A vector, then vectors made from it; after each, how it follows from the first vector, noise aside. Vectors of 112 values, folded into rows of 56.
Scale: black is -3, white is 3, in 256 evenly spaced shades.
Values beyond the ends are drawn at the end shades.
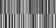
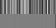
partly zeroed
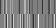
partly zeroed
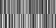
copied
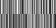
reversed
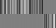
partly zeroed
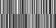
reversed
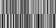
negated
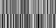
negated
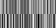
negated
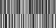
copied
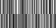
reversed
